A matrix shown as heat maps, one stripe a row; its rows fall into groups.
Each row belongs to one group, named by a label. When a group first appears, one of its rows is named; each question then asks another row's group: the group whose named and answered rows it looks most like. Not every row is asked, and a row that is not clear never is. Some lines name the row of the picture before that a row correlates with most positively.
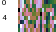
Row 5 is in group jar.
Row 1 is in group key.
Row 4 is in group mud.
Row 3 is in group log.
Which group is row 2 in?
log
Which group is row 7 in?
mud
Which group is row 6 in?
log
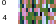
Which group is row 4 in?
jar
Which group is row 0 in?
jar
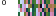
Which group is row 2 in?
key
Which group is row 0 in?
log
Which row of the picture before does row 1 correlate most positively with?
3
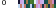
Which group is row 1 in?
key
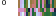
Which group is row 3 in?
key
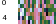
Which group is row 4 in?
log
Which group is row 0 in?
log
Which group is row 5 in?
log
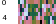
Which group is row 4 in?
key
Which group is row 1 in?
jar
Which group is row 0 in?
mud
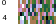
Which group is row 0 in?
log
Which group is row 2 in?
log
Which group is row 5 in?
mud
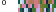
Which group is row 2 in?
jar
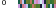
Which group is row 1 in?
jar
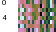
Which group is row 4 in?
mud
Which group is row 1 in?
log
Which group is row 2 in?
mud
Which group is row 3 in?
log
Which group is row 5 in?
log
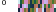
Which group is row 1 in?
jar
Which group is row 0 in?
jar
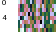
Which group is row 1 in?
jar
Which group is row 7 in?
mud
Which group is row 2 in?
jar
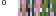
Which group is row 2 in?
key
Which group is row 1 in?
key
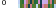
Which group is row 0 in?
jar
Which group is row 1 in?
jar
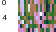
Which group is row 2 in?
mud
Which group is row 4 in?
jar
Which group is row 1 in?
mud
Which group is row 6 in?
jar
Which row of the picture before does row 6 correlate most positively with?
0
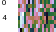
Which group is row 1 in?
key
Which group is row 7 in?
jar
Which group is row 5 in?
mud
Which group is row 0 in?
log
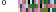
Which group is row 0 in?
log
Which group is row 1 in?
jar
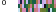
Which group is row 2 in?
key
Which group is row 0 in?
jar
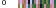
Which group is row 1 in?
log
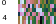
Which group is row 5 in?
log
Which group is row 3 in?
mud
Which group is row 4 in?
log
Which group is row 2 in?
key
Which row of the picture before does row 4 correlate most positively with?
1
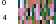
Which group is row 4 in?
key
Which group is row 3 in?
log
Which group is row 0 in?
mud
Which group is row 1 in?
log
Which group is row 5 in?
log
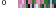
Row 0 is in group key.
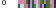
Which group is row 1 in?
log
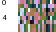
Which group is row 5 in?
jar
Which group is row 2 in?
mud
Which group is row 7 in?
mud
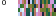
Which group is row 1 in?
jar
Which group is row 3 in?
key
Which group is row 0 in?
log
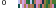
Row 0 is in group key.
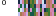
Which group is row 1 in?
jar
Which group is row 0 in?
log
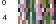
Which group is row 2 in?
log
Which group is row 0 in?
key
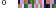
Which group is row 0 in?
log
